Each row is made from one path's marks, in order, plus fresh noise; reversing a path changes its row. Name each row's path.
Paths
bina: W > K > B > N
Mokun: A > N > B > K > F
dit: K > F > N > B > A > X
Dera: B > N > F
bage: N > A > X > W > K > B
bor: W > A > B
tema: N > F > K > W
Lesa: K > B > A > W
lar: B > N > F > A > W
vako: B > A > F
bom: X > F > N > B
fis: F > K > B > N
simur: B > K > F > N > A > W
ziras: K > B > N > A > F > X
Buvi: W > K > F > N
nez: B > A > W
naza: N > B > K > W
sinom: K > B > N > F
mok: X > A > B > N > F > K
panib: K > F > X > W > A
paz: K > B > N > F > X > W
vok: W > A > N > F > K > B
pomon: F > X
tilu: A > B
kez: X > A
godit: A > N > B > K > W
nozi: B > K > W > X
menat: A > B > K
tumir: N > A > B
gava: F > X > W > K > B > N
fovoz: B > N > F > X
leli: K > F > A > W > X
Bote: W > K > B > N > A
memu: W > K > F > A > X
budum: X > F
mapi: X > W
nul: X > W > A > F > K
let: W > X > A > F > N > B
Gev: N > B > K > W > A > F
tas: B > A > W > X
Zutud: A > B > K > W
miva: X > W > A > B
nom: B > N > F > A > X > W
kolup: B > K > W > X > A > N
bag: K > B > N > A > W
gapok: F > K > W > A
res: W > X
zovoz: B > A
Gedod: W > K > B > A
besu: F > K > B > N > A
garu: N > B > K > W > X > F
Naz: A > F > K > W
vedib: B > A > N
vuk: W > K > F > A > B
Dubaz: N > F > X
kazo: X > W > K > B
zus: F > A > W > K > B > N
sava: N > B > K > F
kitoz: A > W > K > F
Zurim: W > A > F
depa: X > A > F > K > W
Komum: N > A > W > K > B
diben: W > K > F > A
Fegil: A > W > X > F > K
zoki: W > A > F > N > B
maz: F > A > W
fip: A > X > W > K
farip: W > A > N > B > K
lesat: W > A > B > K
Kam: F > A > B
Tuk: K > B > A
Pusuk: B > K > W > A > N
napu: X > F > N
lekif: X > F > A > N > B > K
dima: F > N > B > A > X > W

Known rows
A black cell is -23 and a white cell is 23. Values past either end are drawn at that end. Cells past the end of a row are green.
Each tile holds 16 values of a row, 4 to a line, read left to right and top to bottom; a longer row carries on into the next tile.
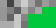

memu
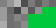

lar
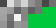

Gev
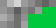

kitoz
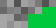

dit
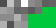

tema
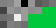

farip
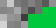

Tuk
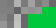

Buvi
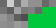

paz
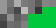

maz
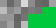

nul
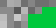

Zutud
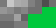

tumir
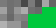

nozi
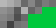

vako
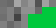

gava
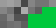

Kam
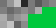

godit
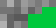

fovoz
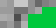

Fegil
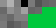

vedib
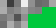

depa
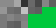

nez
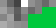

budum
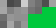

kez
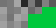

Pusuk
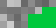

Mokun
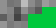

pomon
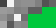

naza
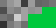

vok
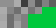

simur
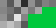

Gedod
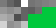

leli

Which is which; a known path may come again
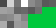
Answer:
tema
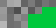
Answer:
lar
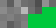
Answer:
tas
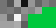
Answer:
Bote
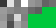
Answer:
garu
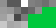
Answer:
panib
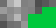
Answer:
Komum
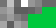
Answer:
Dubaz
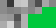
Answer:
fip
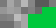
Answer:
bage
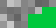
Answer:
Mokun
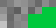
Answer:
nom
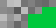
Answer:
tilu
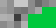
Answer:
Fegil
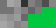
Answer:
bag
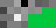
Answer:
farip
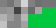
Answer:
Naz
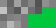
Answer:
gapok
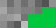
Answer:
miva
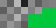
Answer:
lesat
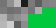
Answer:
godit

